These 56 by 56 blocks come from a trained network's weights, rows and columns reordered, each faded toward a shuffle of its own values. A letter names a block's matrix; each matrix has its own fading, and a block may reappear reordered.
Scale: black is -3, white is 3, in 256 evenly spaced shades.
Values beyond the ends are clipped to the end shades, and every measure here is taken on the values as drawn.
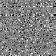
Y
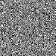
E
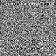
E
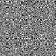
E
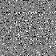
Y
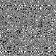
Y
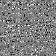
Y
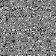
Y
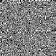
E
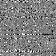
Y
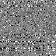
Y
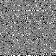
Y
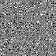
Y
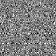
E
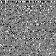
Y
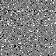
Y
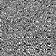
E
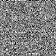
E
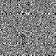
E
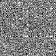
E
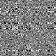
E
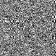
E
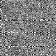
E
